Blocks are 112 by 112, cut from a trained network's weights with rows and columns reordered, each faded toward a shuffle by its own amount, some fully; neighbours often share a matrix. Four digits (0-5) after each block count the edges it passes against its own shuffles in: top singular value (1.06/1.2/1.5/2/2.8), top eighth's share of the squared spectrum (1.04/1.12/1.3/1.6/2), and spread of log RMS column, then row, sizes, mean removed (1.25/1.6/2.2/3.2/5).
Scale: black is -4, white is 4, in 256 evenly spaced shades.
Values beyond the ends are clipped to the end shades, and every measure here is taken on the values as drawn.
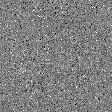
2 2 0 1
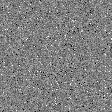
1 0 0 0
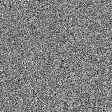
2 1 0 0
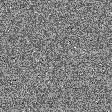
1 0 0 0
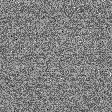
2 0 0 0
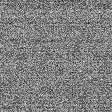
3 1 0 0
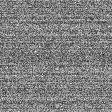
4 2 0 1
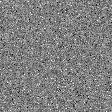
0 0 0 0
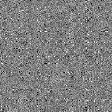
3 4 3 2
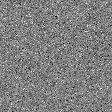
0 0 0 0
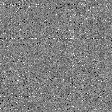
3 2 0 2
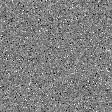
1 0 0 0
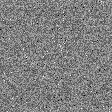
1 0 0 0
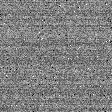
3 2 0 0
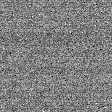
2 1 0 0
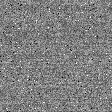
2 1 0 0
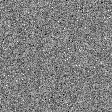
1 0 0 0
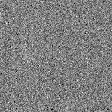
3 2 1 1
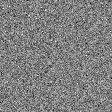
1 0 0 0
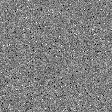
1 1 0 1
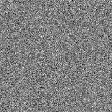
4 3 1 2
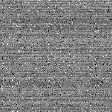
4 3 2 1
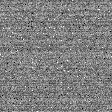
3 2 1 0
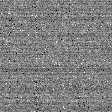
3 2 1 0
